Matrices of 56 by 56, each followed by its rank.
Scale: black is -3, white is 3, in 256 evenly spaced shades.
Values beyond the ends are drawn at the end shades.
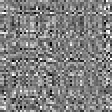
five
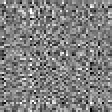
five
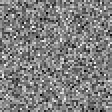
full rank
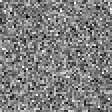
full rank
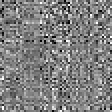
five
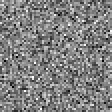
full rank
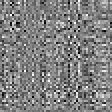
five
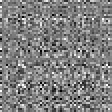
five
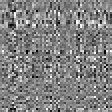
five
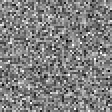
full rank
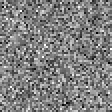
full rank
